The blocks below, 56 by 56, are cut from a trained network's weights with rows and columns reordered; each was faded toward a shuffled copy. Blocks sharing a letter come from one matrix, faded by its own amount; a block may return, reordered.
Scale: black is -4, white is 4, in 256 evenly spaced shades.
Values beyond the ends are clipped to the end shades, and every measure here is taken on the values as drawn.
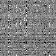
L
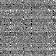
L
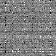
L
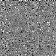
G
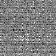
L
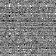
L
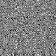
G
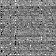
L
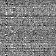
L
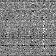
L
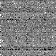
L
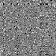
G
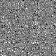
G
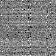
L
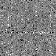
G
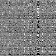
L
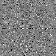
G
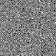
G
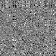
G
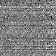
L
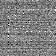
L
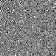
G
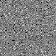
G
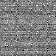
L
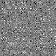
G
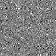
G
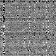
L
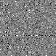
G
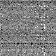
L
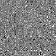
G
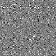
G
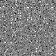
G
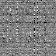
L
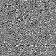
G
